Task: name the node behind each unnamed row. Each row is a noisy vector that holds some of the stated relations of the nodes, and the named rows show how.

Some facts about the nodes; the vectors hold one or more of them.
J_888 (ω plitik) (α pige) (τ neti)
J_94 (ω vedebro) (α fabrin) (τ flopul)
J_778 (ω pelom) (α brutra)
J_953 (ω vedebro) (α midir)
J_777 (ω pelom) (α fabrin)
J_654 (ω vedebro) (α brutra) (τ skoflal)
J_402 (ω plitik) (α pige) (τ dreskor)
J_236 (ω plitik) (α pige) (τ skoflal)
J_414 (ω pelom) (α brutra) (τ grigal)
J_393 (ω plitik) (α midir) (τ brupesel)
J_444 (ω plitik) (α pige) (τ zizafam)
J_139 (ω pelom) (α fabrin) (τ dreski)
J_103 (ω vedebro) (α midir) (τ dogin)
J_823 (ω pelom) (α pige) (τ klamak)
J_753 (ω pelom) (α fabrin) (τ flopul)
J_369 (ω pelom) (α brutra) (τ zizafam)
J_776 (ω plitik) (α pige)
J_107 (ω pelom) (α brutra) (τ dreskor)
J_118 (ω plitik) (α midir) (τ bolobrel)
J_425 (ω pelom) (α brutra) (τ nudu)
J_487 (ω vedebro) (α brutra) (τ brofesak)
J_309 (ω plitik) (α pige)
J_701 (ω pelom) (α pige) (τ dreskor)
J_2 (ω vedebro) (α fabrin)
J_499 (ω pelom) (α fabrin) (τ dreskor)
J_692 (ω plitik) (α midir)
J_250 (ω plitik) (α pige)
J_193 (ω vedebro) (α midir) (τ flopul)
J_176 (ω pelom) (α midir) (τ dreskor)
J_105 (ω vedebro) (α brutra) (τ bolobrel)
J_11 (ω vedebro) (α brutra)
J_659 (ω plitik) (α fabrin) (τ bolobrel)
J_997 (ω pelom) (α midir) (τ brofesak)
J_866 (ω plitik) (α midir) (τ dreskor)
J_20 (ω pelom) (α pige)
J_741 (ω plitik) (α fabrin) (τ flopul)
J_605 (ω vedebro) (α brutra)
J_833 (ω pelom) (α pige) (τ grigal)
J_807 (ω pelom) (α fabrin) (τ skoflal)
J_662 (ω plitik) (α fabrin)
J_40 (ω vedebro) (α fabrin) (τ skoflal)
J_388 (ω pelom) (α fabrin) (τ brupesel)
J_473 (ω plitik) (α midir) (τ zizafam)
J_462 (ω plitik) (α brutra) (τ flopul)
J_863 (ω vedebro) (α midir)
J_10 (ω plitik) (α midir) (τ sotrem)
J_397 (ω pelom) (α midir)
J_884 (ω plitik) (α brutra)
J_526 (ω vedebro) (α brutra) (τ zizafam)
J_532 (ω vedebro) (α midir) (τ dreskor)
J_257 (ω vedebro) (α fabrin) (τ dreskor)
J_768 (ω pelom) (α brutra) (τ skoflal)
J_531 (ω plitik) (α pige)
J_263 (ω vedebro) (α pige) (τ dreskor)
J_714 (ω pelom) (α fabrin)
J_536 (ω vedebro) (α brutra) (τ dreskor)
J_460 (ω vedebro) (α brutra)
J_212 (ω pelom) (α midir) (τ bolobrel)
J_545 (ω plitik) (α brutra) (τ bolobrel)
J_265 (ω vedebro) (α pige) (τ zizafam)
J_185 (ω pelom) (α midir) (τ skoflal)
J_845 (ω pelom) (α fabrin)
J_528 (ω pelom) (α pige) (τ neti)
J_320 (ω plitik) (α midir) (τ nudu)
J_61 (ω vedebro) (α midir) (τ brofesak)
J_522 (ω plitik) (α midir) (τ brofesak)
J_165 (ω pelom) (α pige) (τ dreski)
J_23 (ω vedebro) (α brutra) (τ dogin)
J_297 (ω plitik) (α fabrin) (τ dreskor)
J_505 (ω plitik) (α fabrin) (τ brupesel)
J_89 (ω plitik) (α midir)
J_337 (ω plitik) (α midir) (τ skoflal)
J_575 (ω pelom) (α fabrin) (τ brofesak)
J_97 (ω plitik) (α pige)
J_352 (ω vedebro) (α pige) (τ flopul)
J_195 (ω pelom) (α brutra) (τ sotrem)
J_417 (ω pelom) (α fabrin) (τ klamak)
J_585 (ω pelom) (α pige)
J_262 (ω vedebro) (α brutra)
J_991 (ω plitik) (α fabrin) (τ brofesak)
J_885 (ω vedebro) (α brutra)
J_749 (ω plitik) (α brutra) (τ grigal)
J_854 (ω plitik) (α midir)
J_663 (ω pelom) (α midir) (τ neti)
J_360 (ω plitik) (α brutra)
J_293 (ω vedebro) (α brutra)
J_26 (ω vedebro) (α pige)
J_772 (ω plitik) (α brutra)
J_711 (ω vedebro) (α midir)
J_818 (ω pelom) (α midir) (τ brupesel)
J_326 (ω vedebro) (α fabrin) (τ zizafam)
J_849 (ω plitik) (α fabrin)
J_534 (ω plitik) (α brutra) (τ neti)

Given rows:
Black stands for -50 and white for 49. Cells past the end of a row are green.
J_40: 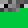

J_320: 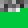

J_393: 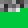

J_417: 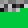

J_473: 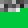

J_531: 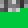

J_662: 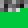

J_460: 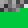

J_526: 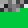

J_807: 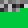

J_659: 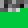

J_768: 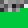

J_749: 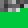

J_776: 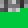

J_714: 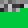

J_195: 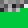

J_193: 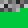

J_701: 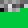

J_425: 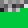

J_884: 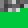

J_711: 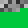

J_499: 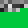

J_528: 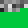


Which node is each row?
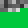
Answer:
J_545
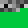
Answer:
J_94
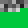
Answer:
J_337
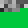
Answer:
J_26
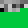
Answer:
J_823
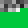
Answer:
J_10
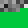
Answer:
J_654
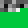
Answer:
J_297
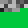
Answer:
J_263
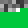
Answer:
J_522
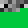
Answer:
J_326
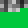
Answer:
J_888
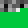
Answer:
J_741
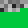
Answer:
J_212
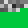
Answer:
J_997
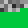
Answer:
J_397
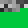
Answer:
J_352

